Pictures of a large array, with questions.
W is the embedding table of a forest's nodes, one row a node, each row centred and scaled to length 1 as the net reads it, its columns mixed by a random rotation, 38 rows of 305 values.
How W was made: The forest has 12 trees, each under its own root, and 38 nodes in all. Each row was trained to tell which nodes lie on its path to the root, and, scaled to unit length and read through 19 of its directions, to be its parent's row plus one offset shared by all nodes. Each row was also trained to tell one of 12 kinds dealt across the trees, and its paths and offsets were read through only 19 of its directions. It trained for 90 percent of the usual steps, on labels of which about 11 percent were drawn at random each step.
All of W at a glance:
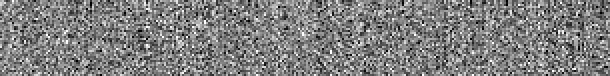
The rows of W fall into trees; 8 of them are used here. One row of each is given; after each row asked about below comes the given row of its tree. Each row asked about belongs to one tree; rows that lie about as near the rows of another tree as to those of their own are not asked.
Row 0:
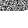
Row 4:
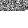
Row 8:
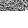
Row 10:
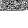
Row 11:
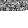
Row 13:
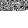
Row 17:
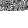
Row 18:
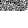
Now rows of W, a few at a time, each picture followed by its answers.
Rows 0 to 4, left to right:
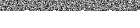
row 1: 0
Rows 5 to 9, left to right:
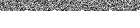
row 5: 0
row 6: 0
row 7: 13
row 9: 4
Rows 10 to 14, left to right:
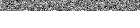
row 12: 8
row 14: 13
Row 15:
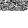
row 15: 18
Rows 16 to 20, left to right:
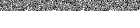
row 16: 17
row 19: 0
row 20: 17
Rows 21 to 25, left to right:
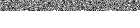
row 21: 11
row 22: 8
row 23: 17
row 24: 11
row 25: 4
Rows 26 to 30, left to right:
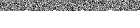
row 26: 4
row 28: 10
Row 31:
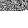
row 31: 10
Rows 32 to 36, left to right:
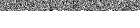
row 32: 10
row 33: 4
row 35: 10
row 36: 8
